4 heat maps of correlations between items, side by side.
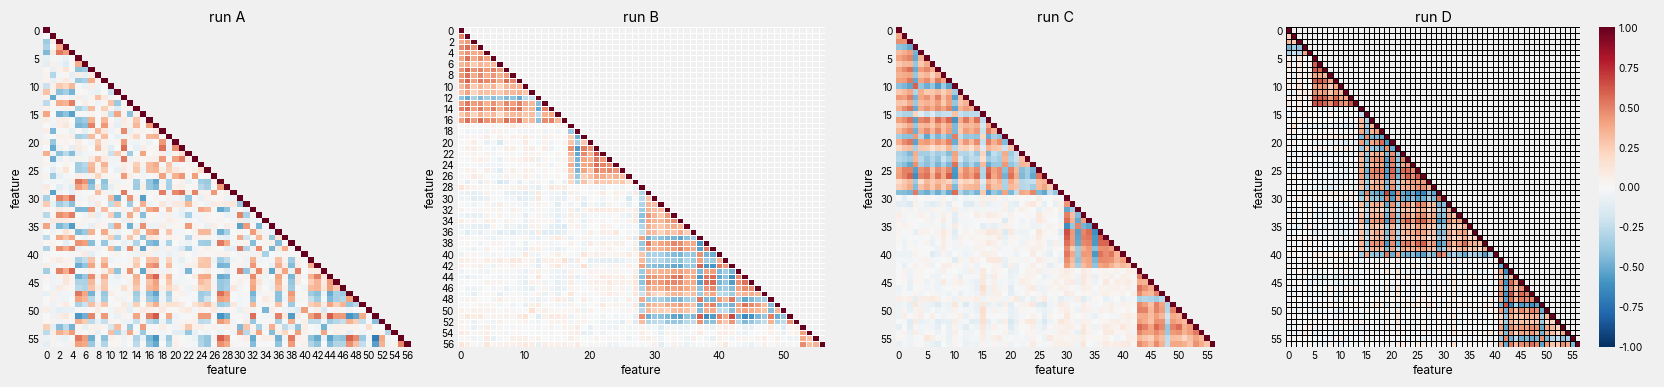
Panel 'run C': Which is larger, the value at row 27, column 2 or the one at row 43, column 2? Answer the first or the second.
the first
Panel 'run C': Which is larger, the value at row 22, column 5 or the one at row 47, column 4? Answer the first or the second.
the second
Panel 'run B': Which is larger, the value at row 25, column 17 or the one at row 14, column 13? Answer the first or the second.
the second
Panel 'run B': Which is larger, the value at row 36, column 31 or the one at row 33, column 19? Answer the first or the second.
the first
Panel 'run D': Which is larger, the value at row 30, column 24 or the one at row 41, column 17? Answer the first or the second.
the second
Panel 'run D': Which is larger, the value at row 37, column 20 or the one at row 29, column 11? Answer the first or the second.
the first
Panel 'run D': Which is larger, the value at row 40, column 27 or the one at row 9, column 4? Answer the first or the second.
the second
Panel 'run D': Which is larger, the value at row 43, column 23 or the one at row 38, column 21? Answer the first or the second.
the first
